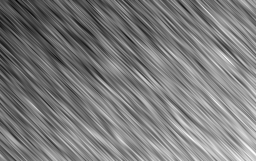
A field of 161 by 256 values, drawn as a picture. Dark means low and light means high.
Mirror symmetry: none. Ninth with the lowest average: top left. Ninth with the highest average: bottom right. Grain: diagonal, down to the right. Slope: up to the bottom right.
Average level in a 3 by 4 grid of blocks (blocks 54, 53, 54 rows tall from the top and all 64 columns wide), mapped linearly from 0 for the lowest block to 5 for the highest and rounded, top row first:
0123 | 1234 | 2345
